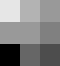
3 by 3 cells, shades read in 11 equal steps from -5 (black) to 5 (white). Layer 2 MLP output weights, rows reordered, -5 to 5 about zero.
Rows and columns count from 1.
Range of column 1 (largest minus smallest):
9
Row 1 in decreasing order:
4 2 1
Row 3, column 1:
-5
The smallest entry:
-5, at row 3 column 1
